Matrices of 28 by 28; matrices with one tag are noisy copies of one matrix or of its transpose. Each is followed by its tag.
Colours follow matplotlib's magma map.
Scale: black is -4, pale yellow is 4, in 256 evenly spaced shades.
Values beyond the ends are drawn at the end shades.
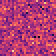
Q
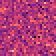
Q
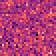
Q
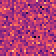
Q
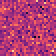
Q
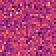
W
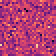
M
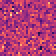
W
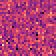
Q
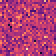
M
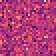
M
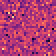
W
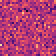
M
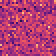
M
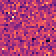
W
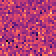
Q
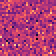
Q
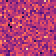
M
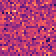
W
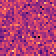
Q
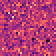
W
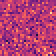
Q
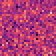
Q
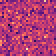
M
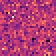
W
